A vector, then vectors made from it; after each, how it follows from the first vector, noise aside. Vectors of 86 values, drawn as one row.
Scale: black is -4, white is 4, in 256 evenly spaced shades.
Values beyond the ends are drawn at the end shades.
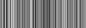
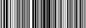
scaled up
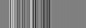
partly zeroed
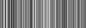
negated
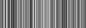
negated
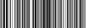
scaled up
